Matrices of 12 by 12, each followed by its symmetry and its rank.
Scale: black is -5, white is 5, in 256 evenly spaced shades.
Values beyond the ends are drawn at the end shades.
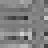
neither, rank two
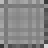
symmetric, rank one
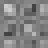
symmetric, rank two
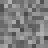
neither, full rank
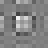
symmetric, rank one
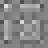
symmetric, rank two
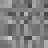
neither, rank two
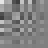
symmetric, rank one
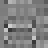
neither, rank two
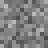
neither, full rank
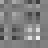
symmetric, rank one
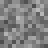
neither, full rank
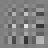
symmetric, rank one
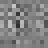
neither, rank two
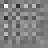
symmetric, rank two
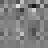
neither, rank two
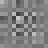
symmetric, rank two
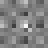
symmetric, rank two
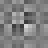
symmetric, rank one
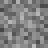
neither, full rank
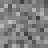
neither, full rank
